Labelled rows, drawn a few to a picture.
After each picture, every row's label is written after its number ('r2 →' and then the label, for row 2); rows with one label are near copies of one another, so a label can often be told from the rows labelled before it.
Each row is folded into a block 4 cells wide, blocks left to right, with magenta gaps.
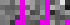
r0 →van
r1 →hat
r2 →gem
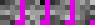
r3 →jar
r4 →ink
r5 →jar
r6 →van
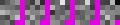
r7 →jar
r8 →ink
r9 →gem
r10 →gem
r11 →ink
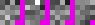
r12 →ink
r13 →gem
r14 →ink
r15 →van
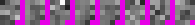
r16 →jar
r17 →van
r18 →gem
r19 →van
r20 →van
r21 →ink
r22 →hat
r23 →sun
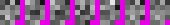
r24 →ink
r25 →sun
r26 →sun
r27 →hat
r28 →gem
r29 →ink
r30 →ink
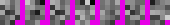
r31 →hat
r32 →sun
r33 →hat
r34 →ink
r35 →van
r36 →hat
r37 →jar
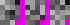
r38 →sun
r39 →hat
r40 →ink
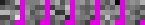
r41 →jar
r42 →van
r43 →hat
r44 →van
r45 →ink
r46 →van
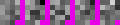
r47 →van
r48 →sun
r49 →hat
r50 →sun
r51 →gem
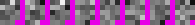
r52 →gem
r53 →sun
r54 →gem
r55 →van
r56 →ink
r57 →jar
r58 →van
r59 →ink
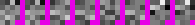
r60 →ink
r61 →ink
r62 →jar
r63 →jar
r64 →hat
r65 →jar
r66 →gem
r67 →gem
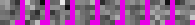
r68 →sun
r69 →sun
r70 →gem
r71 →van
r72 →jar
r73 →van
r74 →ink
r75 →jar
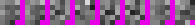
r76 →van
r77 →van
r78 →hat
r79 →gem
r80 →hat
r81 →hat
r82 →van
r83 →sun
